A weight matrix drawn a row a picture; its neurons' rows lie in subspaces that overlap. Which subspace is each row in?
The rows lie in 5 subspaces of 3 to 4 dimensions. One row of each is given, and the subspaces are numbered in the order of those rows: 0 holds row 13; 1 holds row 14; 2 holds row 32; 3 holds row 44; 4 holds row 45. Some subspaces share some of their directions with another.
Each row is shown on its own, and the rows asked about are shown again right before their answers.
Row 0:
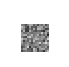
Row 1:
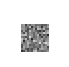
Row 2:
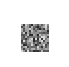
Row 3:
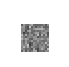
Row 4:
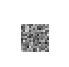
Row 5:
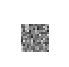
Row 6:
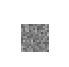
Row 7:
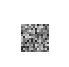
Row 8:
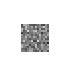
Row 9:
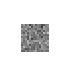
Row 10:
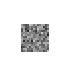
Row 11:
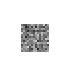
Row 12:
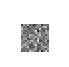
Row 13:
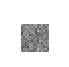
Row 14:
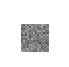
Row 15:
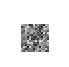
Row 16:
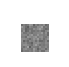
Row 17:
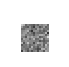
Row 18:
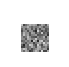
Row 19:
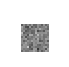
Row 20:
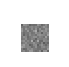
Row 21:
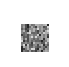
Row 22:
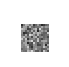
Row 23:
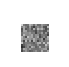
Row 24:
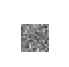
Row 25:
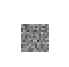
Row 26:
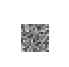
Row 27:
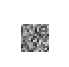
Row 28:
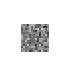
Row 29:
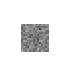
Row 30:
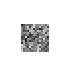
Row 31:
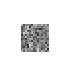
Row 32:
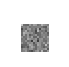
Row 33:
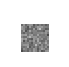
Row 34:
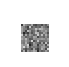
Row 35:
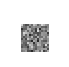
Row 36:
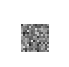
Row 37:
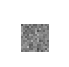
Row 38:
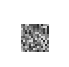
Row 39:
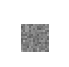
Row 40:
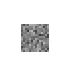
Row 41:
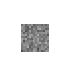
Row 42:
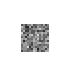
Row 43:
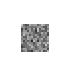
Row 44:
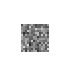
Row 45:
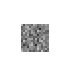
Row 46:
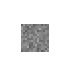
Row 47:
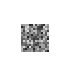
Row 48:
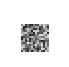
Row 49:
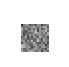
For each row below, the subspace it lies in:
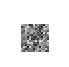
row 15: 1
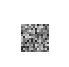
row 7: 0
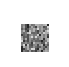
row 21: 4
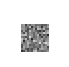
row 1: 1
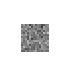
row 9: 1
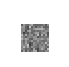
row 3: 3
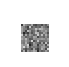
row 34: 3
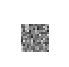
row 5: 4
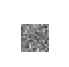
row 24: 4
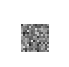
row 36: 3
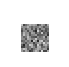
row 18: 4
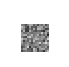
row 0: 4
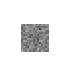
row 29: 3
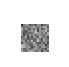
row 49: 2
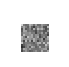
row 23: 2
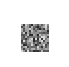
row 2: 4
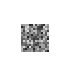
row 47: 1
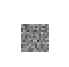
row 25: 0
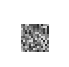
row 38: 4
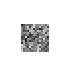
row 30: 2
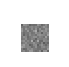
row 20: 4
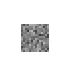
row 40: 2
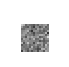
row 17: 2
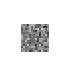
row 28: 3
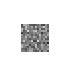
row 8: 0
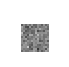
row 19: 0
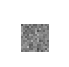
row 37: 0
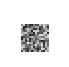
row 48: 2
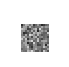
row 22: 2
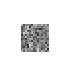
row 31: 3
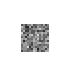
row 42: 0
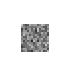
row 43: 2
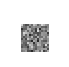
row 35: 2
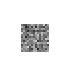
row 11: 0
